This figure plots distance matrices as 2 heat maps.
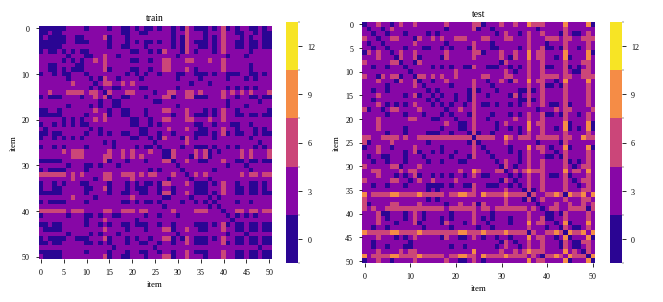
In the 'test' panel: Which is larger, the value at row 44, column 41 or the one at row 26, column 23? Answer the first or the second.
the first
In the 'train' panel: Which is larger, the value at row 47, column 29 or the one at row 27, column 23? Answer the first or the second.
the second
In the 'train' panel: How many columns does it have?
51
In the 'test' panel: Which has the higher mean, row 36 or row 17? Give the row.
36
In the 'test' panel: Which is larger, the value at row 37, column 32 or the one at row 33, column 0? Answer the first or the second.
the second
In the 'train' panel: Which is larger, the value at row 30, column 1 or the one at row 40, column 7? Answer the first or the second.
the second
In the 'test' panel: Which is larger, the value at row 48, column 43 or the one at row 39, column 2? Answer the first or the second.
the second
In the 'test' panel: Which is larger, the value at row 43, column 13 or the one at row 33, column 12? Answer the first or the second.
the second
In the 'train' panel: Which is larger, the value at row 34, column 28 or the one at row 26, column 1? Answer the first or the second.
the first
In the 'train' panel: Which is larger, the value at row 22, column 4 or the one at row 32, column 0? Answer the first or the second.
the second
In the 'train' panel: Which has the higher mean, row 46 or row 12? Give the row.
12
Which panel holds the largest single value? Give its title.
test
